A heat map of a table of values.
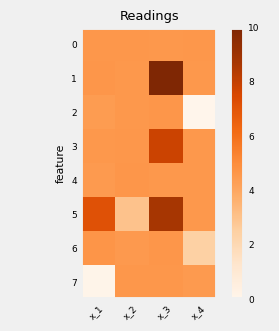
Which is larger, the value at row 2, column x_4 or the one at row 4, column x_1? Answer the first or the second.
the second
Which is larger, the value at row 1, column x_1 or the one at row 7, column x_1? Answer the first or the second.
the first
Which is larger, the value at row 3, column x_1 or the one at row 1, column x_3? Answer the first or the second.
the second
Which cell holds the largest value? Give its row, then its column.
1, x_3
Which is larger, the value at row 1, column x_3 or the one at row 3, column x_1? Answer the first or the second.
the first
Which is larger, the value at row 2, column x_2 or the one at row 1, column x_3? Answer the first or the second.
the second
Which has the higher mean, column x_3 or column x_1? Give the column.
x_3
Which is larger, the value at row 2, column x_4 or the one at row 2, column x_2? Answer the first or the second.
the second
